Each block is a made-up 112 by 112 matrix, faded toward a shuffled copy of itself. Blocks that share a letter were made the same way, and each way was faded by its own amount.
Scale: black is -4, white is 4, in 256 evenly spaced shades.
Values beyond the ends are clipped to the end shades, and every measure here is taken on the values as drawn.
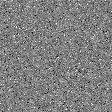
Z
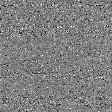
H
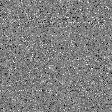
H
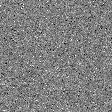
Z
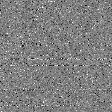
H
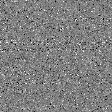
H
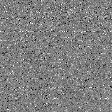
H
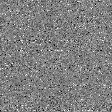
H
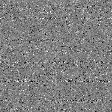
H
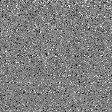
H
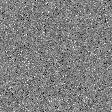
Z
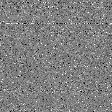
H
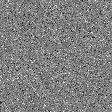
Z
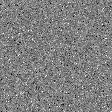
Z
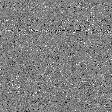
H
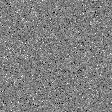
Z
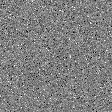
Z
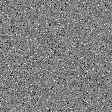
Z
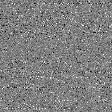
H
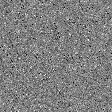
Z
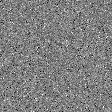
Z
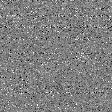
H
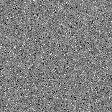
Z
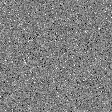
Z
